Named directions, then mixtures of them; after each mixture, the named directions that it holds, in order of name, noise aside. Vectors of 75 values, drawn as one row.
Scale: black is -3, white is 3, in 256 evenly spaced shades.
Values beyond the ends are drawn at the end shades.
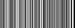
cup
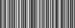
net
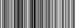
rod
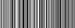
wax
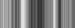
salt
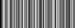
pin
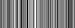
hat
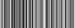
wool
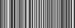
cup, pin, wool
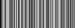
net, pin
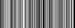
cup, pin, salt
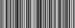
net, pin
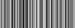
hat, wax, wool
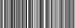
pin, wool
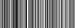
wax, wool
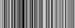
rod, wax, wool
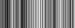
cup, salt, wax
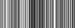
net, salt
